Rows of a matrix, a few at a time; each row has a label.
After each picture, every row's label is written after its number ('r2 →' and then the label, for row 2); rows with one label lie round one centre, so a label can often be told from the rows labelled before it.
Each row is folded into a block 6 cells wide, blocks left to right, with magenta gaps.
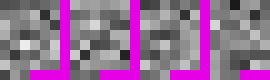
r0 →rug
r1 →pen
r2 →rug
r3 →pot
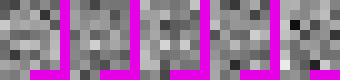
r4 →rug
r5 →pot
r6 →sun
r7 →pot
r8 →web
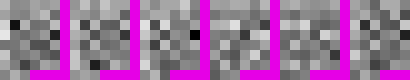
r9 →web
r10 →web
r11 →web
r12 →pen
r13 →pen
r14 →web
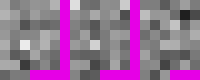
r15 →sun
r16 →sun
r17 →pot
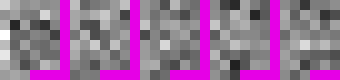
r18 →web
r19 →sun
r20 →pot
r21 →pot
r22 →pot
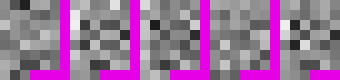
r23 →pot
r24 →web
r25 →web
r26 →pen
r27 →web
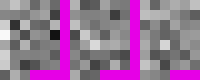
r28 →web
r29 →pot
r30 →sun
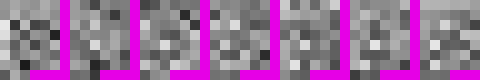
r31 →web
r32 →pot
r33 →rug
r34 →pen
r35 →sun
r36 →sun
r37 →pen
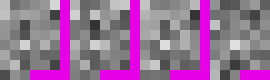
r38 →sun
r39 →sun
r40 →sun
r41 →pot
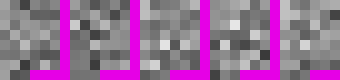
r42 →pot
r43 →pot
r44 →sun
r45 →pen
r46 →sun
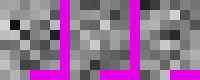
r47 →web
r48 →pot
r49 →rug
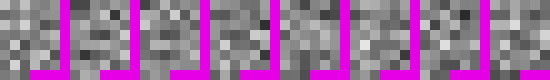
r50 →pen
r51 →rug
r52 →rug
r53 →pen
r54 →pot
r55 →pen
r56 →pot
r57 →pen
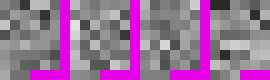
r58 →pot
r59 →web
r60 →sun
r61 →rug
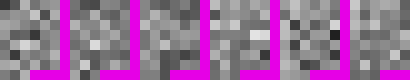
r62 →rug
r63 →pot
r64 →pot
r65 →pen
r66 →web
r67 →pen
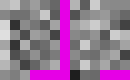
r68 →web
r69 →pen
